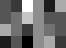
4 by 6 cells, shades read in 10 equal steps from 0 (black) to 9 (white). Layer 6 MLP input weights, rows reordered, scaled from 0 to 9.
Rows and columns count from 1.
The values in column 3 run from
0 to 9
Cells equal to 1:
2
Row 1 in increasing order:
1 2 3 5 6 9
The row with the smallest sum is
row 4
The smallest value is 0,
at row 4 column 3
